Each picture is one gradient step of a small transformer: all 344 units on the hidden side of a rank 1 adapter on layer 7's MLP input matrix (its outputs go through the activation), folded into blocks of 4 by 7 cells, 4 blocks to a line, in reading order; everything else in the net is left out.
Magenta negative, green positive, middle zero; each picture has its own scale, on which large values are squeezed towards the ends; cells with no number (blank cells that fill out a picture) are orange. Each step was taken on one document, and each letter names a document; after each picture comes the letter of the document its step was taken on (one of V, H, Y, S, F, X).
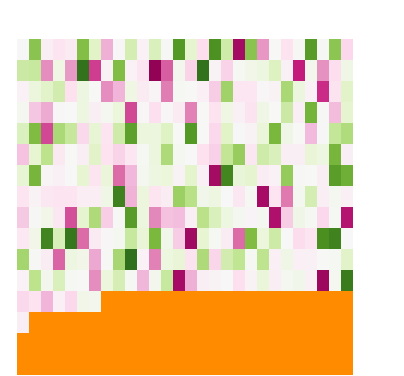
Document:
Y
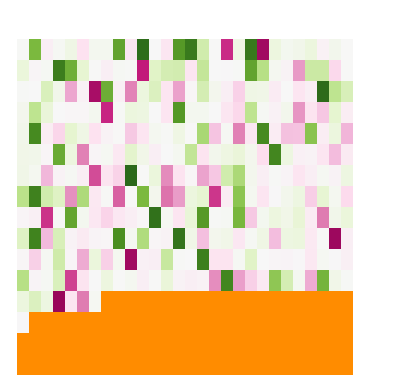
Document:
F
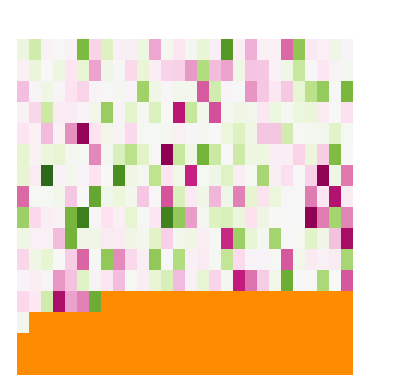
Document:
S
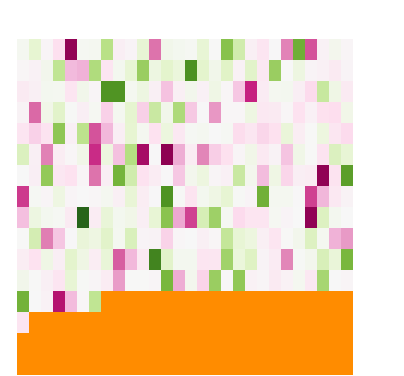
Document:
S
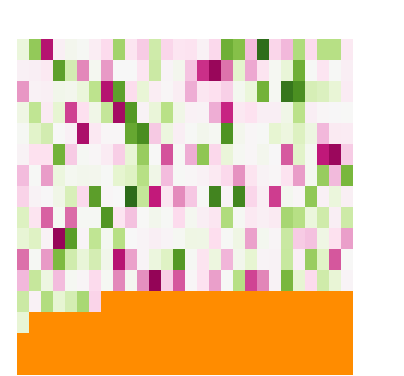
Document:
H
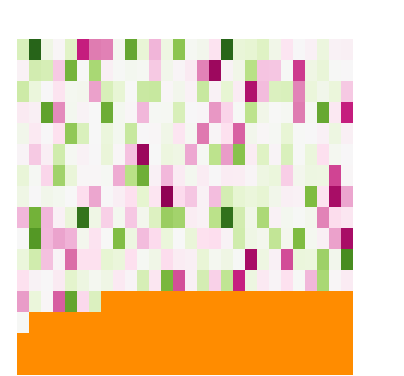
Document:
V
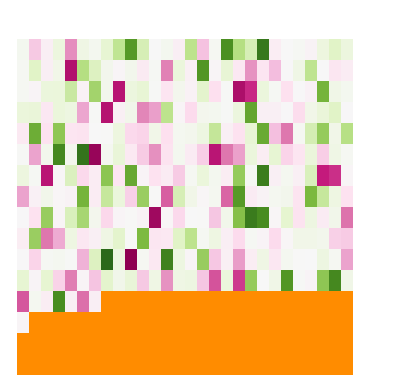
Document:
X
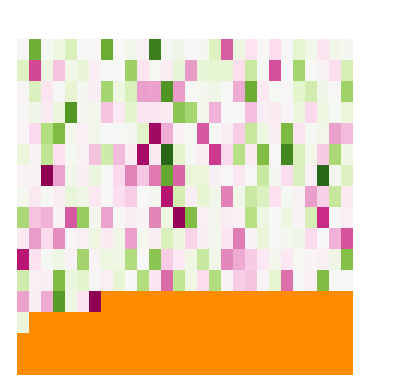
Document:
S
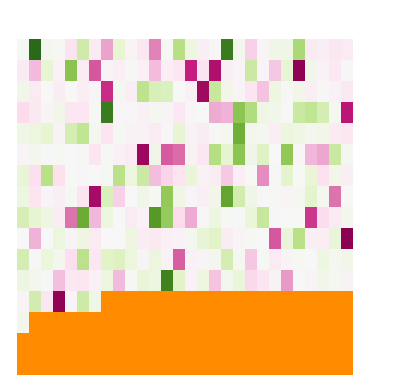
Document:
V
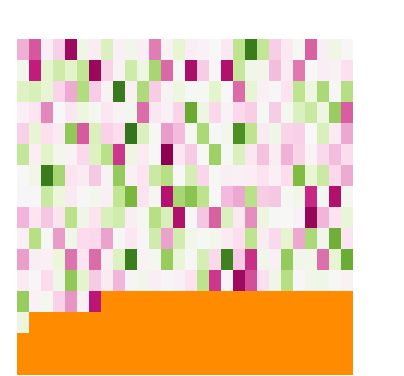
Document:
S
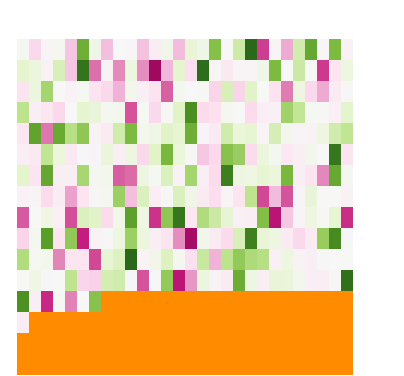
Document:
Y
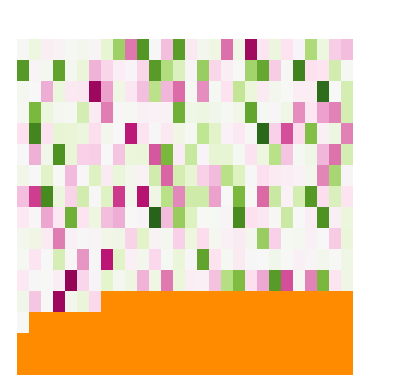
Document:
F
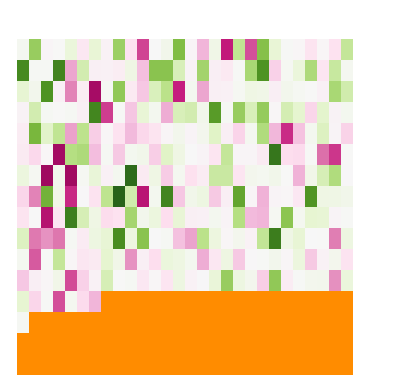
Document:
F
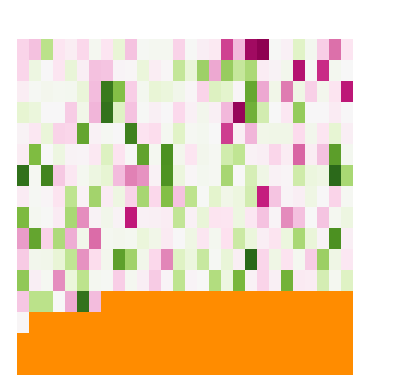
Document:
H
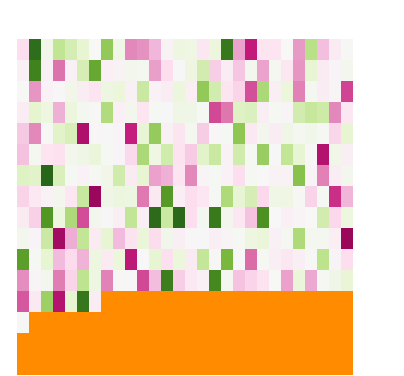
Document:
V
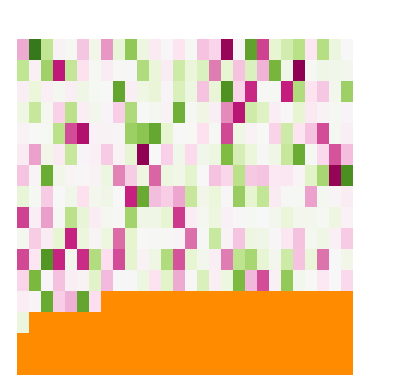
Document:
H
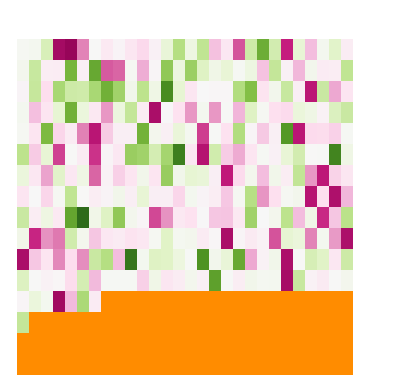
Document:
S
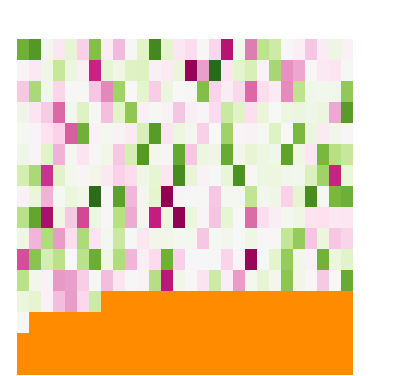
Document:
V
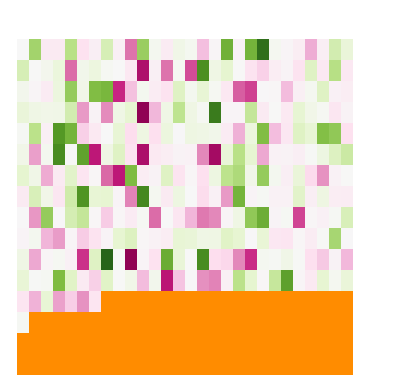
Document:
X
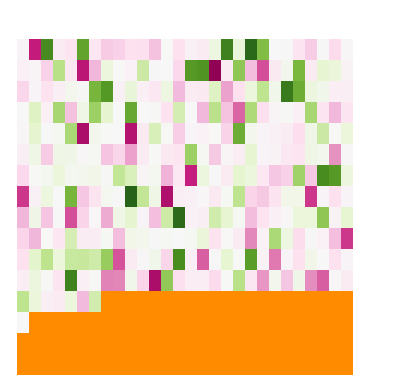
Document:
H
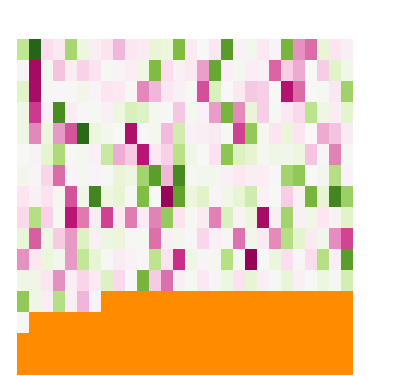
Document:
V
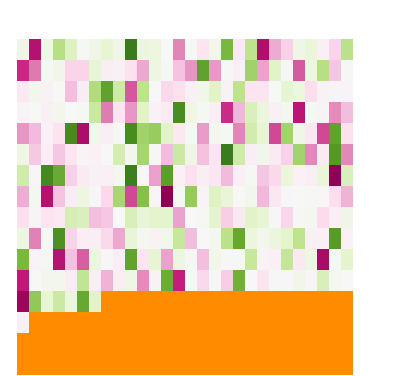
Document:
V
